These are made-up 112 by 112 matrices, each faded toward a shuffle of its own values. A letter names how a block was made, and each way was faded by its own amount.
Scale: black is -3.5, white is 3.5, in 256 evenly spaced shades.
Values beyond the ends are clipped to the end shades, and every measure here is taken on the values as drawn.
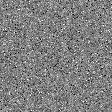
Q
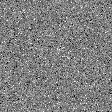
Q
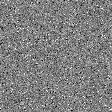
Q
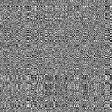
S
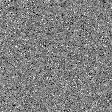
Q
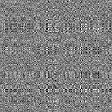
S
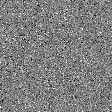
Q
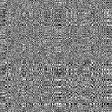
S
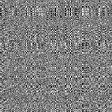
S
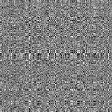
S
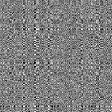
S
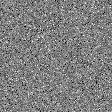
Q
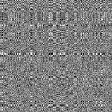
S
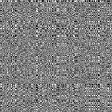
S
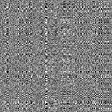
S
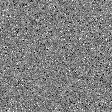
Q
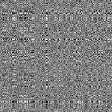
S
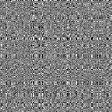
S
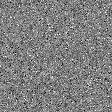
Q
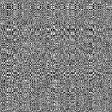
S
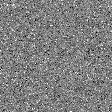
Q
